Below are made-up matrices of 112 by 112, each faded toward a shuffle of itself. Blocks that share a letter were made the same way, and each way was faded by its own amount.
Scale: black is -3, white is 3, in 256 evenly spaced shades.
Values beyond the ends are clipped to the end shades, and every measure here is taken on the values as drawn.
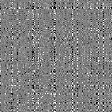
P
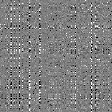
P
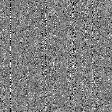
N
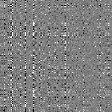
P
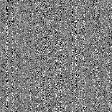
N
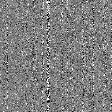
N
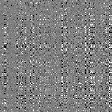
P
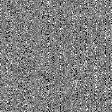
N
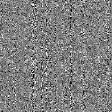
N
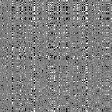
P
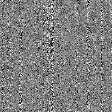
N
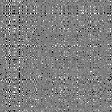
P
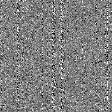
N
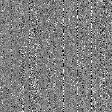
N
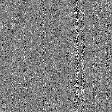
N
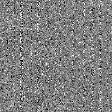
N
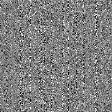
N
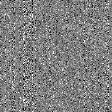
N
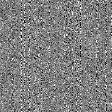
N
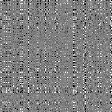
P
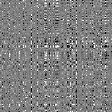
P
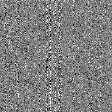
N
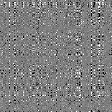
P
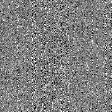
N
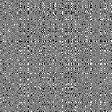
P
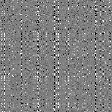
P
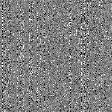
N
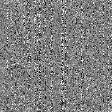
N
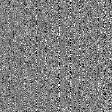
N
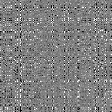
P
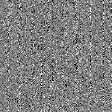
N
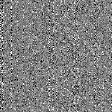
N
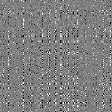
P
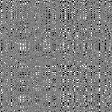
P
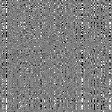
P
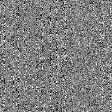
N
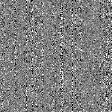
N
